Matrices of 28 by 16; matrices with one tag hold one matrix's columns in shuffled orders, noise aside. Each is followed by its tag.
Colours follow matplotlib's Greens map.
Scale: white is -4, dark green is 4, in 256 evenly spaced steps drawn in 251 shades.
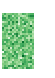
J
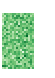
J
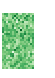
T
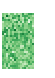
T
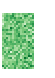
J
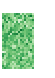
T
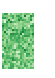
T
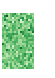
T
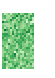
T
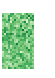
T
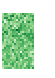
T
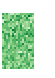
T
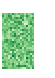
J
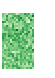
T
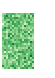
J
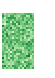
J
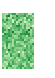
T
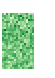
T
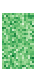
J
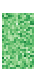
J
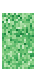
T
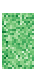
J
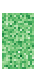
J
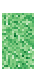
J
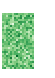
J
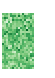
T
